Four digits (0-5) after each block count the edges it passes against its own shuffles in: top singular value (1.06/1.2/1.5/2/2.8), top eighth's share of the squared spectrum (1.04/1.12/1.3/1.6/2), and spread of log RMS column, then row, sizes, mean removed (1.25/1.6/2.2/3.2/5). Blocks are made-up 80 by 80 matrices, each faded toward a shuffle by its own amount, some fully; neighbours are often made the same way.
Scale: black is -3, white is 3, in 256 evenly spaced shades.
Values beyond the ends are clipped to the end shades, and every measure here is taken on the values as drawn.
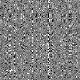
4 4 3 2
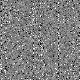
3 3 2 0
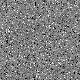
2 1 1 0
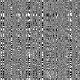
5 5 4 2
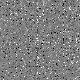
1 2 1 1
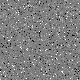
0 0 0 0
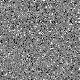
3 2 1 1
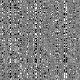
4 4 3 2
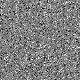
3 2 1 0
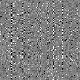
4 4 3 1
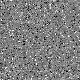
2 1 0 0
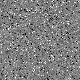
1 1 0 0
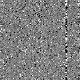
4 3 2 1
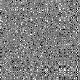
4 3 2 1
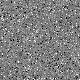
2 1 0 0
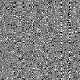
4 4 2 2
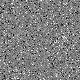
1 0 0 0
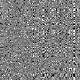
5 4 3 2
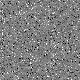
2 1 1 0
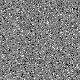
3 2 1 0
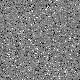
0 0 0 0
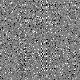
4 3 2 1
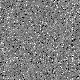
2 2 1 0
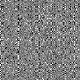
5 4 3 2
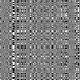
5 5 4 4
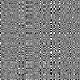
5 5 4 3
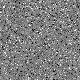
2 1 0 0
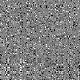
4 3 2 2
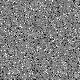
0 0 0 0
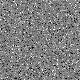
0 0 0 0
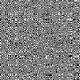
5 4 3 3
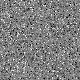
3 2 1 0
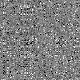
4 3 2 1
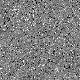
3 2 1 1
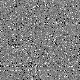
1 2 1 2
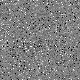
1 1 0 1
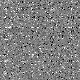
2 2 2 2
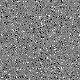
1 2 1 1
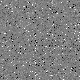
1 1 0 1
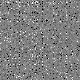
2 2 2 2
